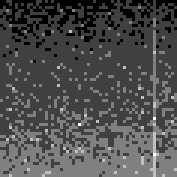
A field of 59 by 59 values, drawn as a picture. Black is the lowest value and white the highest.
Slope: up to the bottom. Stripes: none. Average level on the scale: 30%. Ninth with the highest average: bottom right. Odd lines: column 52.
